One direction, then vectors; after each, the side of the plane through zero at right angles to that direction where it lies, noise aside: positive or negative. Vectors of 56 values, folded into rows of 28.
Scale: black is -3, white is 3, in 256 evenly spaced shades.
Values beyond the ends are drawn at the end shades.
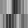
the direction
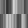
negative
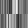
negative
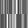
negative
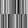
positive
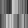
negative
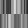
negative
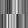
negative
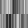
positive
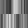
negative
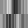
positive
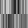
positive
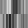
positive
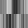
positive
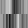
positive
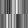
negative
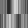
negative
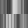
negative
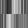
negative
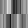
positive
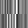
negative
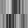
positive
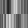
negative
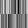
positive
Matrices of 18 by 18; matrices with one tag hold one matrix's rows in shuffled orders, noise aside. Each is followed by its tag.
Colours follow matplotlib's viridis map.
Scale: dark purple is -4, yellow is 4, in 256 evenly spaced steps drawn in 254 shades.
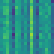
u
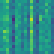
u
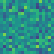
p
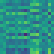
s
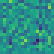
p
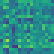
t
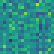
p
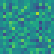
p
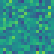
p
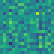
p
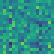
p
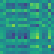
s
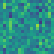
p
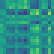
s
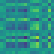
s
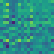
t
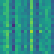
u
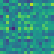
t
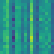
u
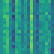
u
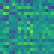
t
